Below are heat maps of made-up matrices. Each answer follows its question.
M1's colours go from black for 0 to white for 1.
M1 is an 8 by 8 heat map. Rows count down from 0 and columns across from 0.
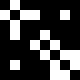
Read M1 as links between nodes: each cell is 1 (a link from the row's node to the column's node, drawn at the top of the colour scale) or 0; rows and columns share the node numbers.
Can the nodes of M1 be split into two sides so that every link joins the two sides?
no
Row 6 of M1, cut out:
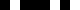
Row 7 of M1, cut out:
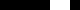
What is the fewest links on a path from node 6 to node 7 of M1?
1
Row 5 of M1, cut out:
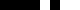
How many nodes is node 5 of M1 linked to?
3
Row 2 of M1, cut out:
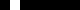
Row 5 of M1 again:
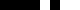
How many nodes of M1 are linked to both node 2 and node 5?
0
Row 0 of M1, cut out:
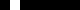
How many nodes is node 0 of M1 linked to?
1
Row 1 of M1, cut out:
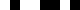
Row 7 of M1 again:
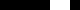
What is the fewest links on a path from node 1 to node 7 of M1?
2
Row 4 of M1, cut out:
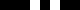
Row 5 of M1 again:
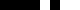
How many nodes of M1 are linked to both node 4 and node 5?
0
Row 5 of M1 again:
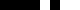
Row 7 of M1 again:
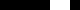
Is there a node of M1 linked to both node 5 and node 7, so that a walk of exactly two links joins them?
yes
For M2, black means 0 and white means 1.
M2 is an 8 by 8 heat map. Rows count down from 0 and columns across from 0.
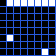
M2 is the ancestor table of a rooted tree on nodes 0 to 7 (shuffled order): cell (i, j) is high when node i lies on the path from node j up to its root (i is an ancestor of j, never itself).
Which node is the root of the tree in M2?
0
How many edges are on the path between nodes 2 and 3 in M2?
2
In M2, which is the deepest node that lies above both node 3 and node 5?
0
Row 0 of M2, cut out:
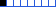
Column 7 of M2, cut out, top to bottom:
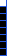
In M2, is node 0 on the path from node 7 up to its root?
yes
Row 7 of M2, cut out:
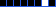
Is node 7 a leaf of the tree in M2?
no
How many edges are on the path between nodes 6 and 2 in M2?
3
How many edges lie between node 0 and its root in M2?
0
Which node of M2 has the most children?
0
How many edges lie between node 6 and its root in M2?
2
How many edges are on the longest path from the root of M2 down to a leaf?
2
